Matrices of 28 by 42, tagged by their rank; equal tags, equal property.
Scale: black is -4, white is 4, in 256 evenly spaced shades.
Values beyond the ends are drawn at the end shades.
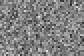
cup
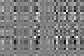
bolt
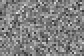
cup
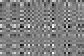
bolt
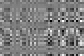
bolt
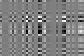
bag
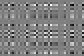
bag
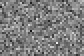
cup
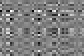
bolt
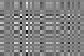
bag
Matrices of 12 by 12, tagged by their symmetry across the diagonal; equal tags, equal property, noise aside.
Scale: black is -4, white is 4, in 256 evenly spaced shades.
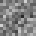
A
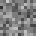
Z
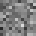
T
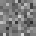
T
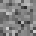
T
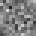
Z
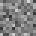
Z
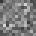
A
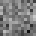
T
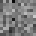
T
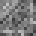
A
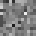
Z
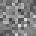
A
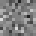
Z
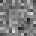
A
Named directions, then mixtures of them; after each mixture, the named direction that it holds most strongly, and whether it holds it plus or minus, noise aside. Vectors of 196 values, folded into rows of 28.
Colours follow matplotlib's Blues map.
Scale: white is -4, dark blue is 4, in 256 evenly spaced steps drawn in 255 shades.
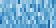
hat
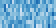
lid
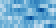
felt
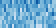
lid, plus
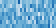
hat, plus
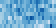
felt, plus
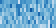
hat, minus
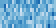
lid, plus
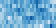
felt, plus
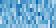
hat, minus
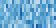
lid, minus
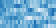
felt, minus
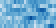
felt, plus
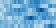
felt, plus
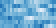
felt, minus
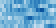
felt, plus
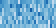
hat, minus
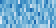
hat, minus
